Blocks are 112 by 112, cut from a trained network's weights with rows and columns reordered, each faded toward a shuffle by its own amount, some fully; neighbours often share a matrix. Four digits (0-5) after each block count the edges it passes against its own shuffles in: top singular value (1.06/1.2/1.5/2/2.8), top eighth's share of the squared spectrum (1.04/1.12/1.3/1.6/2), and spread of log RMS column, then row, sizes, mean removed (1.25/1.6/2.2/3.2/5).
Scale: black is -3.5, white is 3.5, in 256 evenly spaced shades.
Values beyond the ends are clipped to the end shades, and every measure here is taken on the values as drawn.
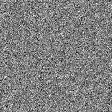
3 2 1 0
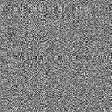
4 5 3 2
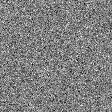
1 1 0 0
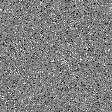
1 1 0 0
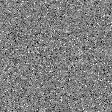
1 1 0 0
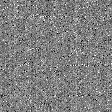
2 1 0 1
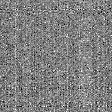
3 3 1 2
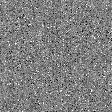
1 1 0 0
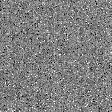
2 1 0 1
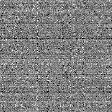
4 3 3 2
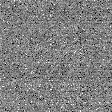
2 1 1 1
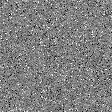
0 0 0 0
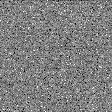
1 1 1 0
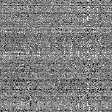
4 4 3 2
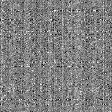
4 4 1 3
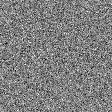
0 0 0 0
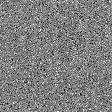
0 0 0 0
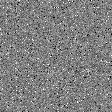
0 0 0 0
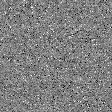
0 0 0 0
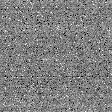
2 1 1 0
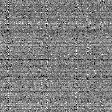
4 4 3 2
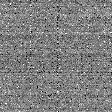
3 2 2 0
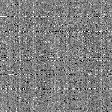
3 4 0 3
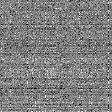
4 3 3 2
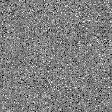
3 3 1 1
